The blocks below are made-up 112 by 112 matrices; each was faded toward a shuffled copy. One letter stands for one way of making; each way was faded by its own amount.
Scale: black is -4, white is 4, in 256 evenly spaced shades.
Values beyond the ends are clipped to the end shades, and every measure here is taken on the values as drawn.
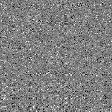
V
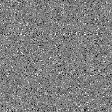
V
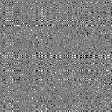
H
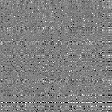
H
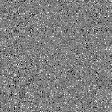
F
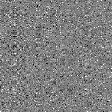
F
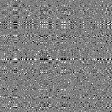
H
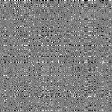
H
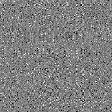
F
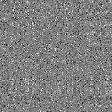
F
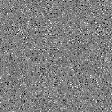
F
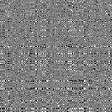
H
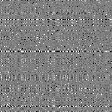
H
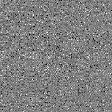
F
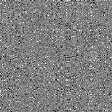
F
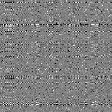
H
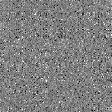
F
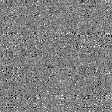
V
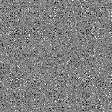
F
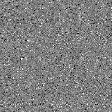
V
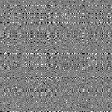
H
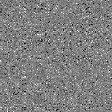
F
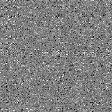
V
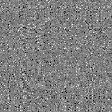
F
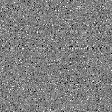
V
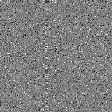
F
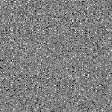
V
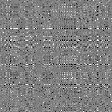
H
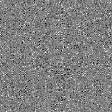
F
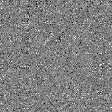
V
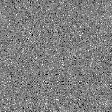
V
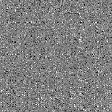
V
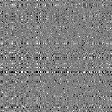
H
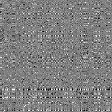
H
